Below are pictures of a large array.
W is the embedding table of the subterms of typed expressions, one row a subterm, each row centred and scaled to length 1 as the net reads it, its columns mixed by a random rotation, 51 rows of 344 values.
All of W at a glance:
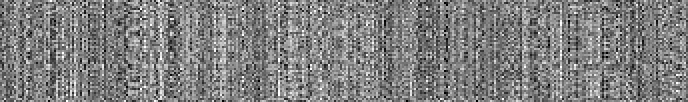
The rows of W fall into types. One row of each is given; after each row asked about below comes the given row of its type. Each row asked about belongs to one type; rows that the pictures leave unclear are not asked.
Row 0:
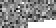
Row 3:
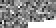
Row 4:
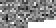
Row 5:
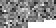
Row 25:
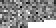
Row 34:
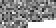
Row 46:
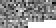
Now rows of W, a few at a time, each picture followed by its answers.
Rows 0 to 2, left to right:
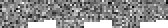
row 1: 46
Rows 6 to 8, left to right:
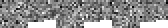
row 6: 0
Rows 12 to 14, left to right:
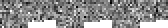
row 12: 3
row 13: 25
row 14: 5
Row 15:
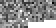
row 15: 46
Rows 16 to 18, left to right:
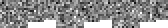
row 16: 34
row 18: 5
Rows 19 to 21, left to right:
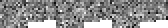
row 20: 5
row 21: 25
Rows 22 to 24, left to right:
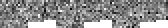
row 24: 25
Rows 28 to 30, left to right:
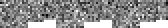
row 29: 46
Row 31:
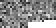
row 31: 25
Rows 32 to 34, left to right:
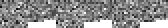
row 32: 0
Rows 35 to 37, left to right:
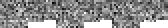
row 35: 46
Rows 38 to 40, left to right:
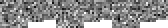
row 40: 4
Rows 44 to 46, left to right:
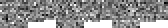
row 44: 4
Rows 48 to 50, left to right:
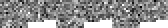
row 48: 5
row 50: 4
